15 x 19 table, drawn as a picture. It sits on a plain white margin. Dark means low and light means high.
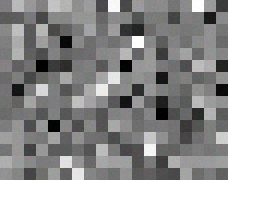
On average the colour sits 50% of the way up the scale. No overall slope runs across the table. No row or column stands out. Neither half mirrors the other.
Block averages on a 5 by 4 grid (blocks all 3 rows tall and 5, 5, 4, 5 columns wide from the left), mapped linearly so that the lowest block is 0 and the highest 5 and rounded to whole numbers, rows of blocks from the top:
3 4 1 2 / 1 1 3 3 / 2 5 0 2 / 2 1 2 1 / 3 4 1 3
